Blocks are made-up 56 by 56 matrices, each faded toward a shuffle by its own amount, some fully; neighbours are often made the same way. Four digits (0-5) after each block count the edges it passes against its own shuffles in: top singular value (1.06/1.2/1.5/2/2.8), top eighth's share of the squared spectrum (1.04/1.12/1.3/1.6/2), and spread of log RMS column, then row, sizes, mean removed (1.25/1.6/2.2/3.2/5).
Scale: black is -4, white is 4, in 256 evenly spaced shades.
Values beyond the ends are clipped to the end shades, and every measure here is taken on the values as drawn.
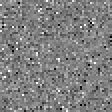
0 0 0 0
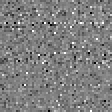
2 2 0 2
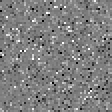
0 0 0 0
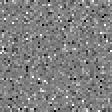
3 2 0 0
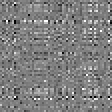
5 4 3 3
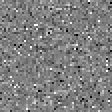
2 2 0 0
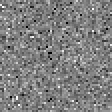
1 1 0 0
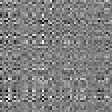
4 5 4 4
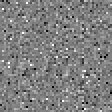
3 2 1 0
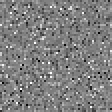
0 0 0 0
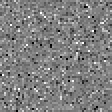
2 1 0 0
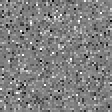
0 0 0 0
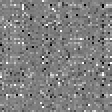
4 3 2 2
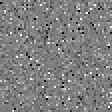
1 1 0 0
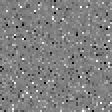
0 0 0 0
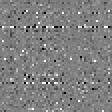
4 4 1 2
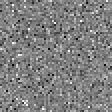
0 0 0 0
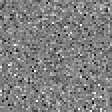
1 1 0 0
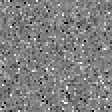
0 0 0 0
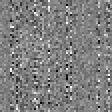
2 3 4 0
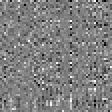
4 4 3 2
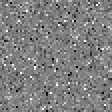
1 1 0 0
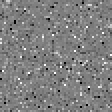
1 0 0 0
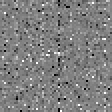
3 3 2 0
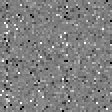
2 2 1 0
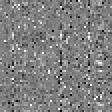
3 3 2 1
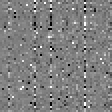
4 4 2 1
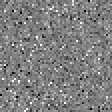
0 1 0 0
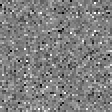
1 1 0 1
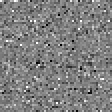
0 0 0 1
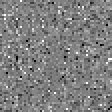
3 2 0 0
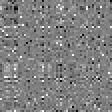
4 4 2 2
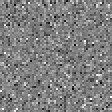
2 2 0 1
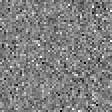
2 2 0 0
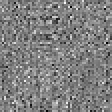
4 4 1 2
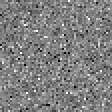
1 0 0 0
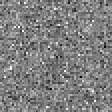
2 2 0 0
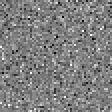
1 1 0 0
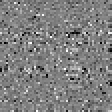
3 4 1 2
